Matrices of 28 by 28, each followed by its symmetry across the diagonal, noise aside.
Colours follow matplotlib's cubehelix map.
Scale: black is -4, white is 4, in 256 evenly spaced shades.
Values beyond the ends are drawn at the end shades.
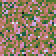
antisymmetric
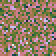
neither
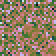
symmetric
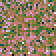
antisymmetric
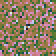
antisymmetric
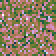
neither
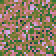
symmetric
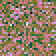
neither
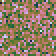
antisymmetric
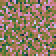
antisymmetric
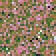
antisymmetric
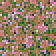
symmetric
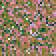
neither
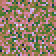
neither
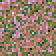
symmetric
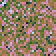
symmetric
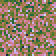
neither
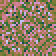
symmetric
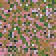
antisymmetric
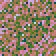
symmetric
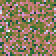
neither
